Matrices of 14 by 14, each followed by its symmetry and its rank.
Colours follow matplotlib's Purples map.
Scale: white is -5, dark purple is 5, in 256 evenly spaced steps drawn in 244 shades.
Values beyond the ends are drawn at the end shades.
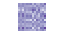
neither, rank two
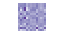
neither, rank two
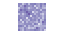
symmetric, full rank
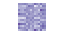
neither, rank three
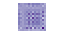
symmetric, rank two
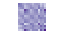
symmetric, rank two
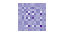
symmetric, rank two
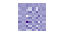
neither, rank two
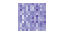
neither, rank three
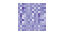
neither, rank two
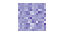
neither, rank three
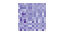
neither, rank three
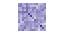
symmetric, full rank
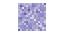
symmetric, full rank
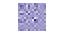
symmetric, rank two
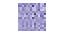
neither, rank three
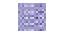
neither, rank two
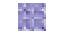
symmetric, rank two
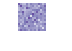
symmetric, full rank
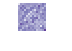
symmetric, full rank
